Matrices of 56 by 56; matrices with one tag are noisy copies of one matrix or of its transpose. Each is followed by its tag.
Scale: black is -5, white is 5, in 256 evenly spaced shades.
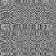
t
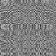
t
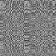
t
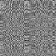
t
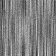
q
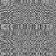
t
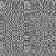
t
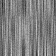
q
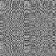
t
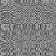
t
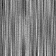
q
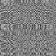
t
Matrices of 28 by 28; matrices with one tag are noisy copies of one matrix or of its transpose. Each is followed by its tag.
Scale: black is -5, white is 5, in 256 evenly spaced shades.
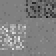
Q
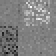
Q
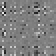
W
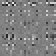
W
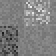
Q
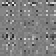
W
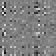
W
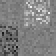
Q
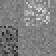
Q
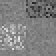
Q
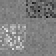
Q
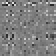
W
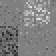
Q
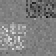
Q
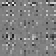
W
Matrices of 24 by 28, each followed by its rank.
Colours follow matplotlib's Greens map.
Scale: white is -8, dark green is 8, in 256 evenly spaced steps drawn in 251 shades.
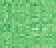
five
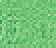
five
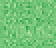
five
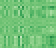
two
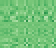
two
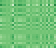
one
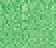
five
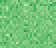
five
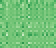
two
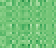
two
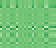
one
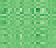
two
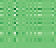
one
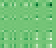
one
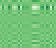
one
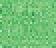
five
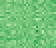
five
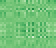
two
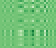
one
